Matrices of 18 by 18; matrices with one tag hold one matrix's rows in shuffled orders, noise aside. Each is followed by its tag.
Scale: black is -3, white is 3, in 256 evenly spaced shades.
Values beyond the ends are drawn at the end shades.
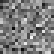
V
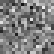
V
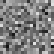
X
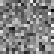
X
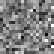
X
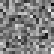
X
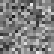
V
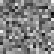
X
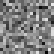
X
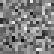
V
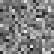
V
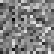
V
